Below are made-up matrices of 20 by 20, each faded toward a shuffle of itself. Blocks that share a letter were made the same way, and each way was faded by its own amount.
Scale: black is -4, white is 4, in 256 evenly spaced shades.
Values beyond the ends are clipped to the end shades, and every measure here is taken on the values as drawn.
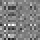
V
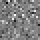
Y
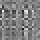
V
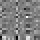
V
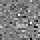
Y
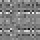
V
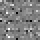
Y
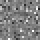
Y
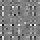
V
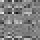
V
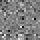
Y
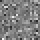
Y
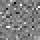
Y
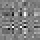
V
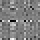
V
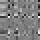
V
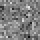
Y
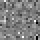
Y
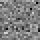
Y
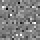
Y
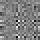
V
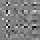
V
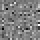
Y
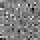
Y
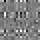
V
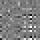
V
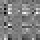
V
